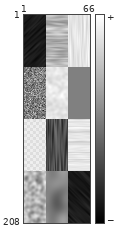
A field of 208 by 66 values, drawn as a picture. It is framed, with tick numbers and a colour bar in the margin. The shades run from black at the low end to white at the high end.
It is made of 4 by 3 panels. Panel 1,1: very low, slanting up to the right, faint in contrast. Panel 1,2: high, streaked across. Panel 1,3: very high, streaked downward, faint in contrast. Panel 2,1: middling, fine-grained, strong in contrast. Panel 2,2: very high, blotchy, faint in contrast. Panel 2,3: middling, flat. Panel 3,1: very high, checkered, faint in contrast. Panel 3,2: low, streaked downward. Panel 3,3: very high, streaked across, faint in contrast. Panel 4,1: high, blotchy. Panel 4,2: middling, smooth. Panel 4,3: very low, slanting down to the right, faint in contrast.
